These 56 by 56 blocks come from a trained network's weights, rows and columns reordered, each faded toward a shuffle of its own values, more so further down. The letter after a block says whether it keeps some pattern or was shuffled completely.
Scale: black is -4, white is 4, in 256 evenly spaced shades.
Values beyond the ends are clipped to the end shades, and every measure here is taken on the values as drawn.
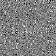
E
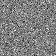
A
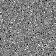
A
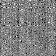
E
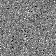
A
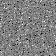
A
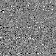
E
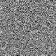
E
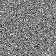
A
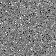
A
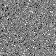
A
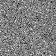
A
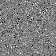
A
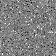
A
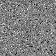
A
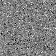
A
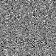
E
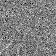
A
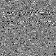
E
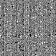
E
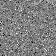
A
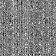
E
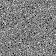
A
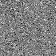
A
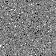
A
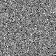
A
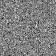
A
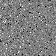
A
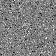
A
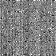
E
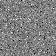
A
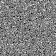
A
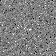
A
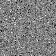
A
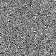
A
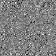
E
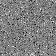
A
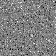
A
